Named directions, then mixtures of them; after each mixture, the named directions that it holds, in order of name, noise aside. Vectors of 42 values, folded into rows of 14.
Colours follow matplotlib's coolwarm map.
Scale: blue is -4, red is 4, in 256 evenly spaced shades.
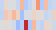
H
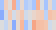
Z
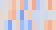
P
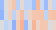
Z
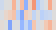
P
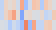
H, P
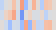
H, P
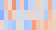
P, Z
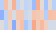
Z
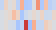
H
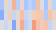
Z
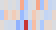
H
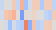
H, P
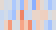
P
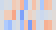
H, P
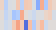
H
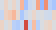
H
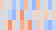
P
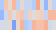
Z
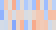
Z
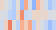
P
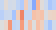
P, Z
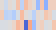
H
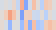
H, P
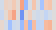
H, P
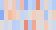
H, Z
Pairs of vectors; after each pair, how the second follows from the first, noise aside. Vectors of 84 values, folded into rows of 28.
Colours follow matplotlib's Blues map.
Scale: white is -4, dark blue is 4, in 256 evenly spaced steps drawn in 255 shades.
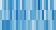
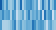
negated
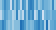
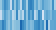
copied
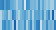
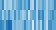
shuffled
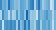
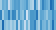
negated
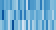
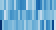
shuffled
